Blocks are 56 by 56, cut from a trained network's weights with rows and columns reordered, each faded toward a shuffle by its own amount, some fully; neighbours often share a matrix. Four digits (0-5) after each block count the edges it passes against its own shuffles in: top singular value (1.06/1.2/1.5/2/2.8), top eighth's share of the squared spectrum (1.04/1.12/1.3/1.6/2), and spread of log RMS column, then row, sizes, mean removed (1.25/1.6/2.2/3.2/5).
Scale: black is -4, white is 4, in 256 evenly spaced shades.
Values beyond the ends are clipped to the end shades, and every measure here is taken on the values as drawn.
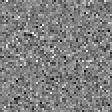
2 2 1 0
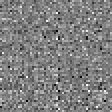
4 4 2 2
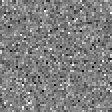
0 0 0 0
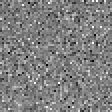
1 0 0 0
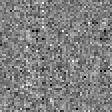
3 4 1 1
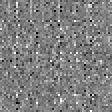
3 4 2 2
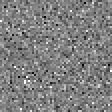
0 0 0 0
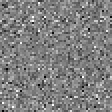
3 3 1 2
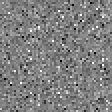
0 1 0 0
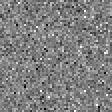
0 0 0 0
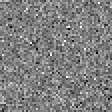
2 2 0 0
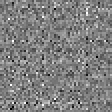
3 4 2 2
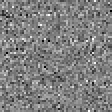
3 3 1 1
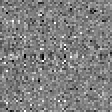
3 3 1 2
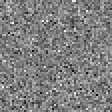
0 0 0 0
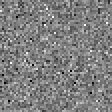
0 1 0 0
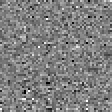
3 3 2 2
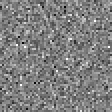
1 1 0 0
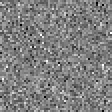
1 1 0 0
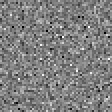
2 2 1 1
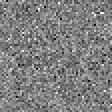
1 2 1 0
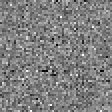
2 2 0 1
